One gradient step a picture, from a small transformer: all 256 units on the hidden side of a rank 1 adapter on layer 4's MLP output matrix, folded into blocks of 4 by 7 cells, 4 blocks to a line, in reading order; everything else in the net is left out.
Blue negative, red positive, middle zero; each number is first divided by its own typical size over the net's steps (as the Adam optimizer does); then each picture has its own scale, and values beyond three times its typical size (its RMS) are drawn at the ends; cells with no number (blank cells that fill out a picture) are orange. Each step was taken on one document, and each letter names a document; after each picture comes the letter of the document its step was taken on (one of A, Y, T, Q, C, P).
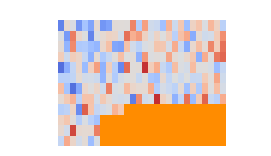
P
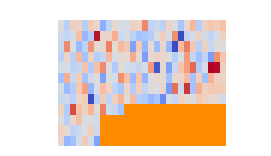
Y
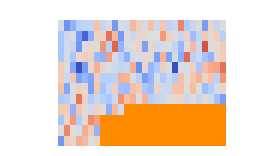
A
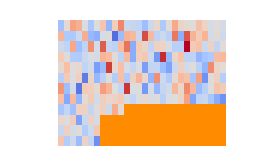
P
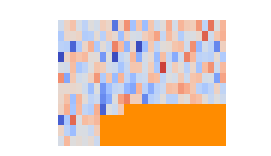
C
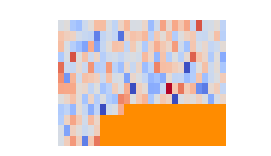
Y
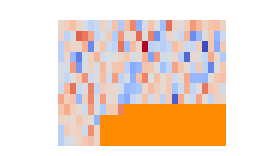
C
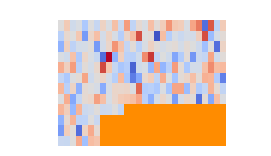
A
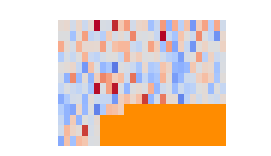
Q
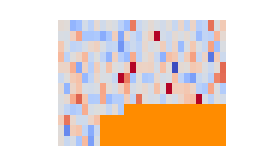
C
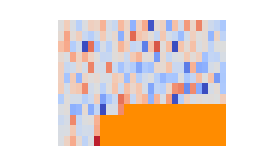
Y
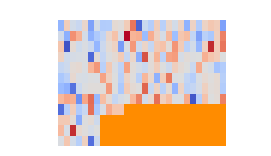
P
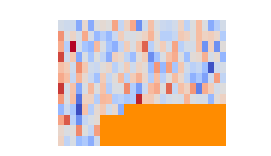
C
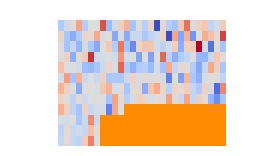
P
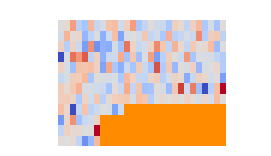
C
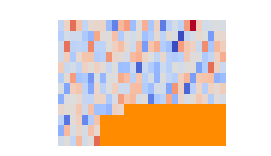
Y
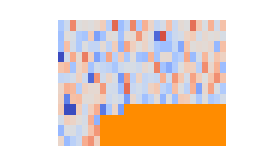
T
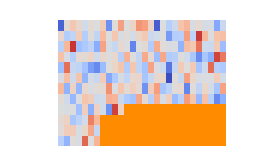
P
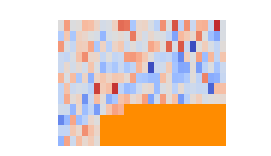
Q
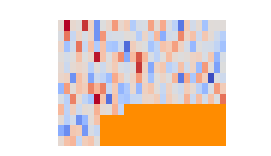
Q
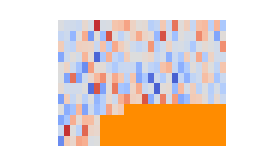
Q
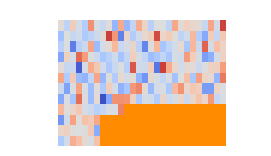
A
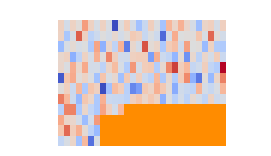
T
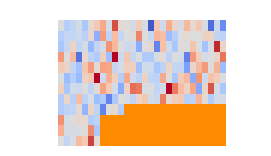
A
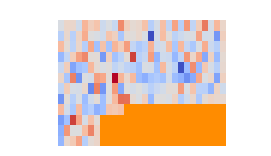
Q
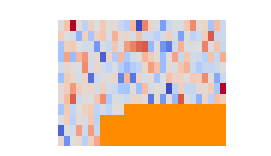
C
